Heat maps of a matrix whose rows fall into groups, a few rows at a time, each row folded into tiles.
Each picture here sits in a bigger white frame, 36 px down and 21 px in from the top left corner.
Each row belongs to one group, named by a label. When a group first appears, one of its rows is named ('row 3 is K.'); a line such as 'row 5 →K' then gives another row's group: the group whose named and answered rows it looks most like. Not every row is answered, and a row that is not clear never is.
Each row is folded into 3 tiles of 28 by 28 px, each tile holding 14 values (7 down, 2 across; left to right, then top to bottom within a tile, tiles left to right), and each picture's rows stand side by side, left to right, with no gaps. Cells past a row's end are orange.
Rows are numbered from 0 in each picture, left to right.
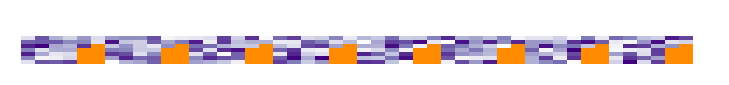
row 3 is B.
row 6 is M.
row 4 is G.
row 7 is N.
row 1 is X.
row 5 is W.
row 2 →M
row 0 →W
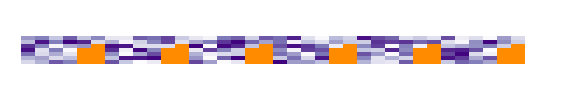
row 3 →M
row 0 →W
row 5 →B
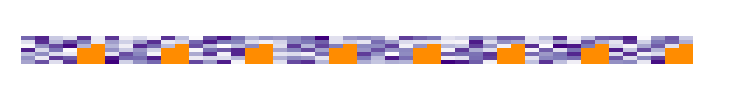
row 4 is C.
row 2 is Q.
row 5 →G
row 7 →B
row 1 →B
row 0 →B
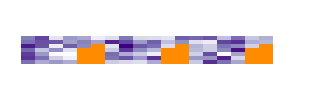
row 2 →N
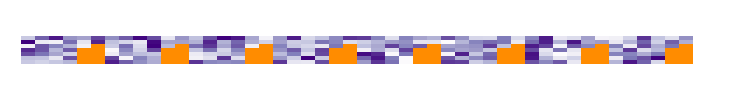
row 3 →C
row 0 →X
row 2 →Q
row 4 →N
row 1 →Q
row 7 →G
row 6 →W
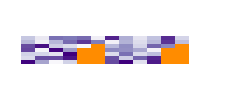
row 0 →M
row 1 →B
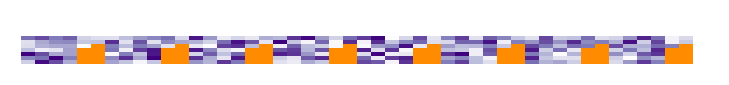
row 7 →Q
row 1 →M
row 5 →N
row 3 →X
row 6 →W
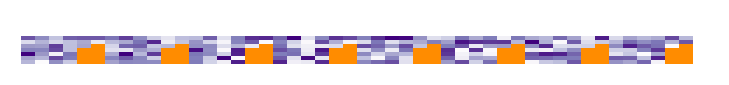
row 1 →N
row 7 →M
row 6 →X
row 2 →C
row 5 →W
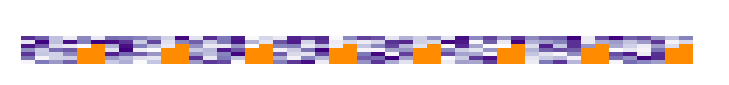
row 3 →Q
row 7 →N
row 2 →Q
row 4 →N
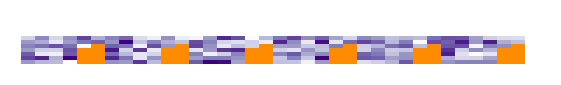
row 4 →X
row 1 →W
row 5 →W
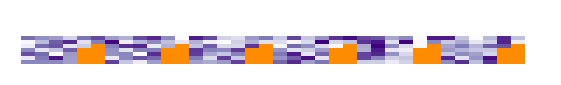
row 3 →N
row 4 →X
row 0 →N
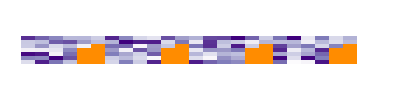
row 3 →C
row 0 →N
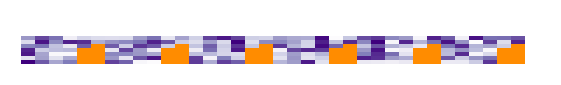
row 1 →G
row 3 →Q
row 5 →X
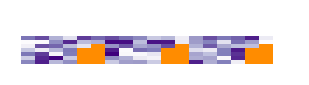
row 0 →N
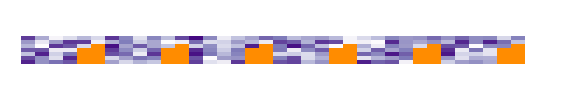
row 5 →W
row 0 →B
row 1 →C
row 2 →C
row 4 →G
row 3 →M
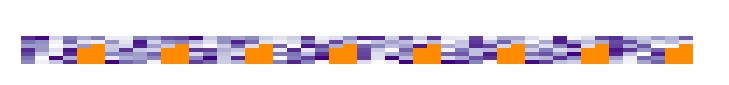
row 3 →G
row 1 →G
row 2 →B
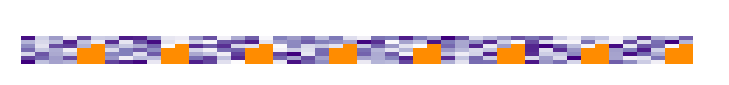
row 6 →M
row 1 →Q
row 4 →X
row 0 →B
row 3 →N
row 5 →C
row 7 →G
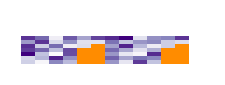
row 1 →C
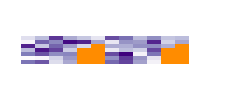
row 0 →G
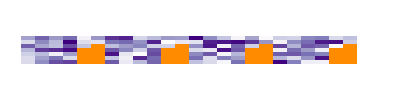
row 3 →G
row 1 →C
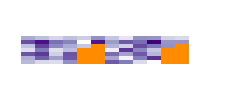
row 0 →X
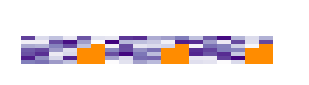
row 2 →X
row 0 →B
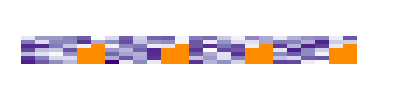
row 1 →M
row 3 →G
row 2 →M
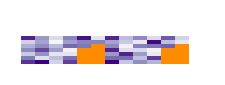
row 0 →B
